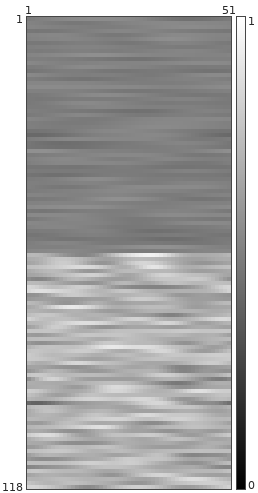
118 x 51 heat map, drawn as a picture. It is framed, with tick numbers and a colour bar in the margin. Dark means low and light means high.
The table splits into 2 rows of 1 panel. Panel 1,1: middling, streaked across, faint in contrast. Panel 2,1: high, streaked across.
